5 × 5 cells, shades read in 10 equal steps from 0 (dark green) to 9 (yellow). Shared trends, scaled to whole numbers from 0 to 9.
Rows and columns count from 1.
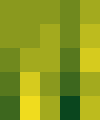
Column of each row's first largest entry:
5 5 5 2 2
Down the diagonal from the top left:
5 5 6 2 7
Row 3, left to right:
4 6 6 3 8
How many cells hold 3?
2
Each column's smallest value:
2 5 5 0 6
